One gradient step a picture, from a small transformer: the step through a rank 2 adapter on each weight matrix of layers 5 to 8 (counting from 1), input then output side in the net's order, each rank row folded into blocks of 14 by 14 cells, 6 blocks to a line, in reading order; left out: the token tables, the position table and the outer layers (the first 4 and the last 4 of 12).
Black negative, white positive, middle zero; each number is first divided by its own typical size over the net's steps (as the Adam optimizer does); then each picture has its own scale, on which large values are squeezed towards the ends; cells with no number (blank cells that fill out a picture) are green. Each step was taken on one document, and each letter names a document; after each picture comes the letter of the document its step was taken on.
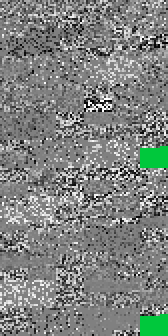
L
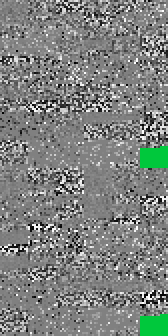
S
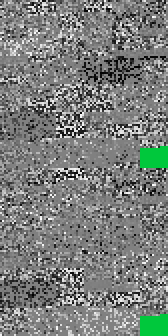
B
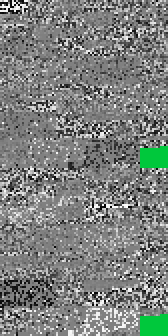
B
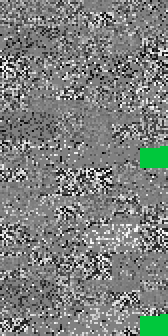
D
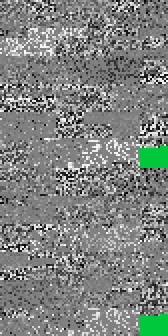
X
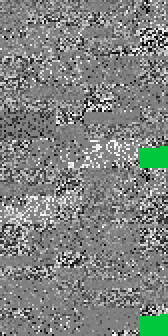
L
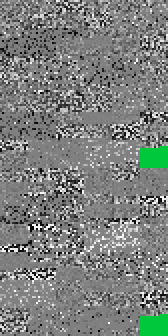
S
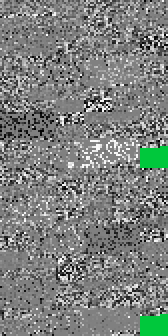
X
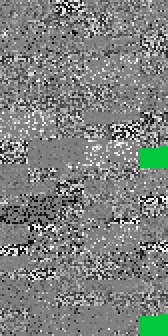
S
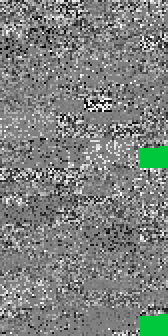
L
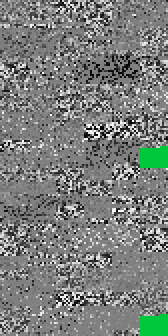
D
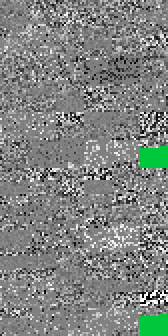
X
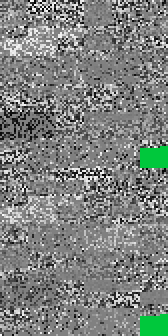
B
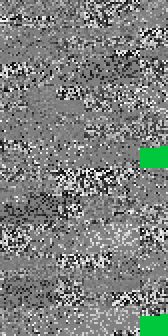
D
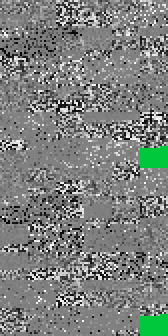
S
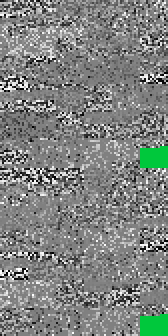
L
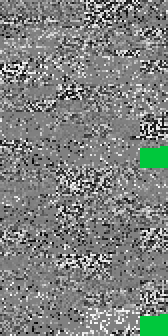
D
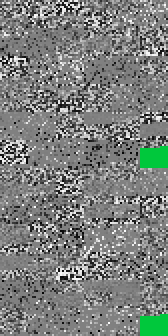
S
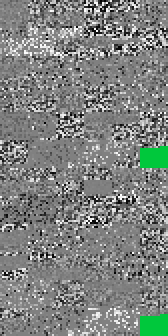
X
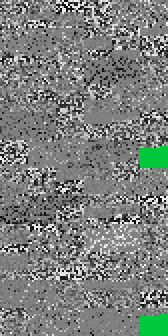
S
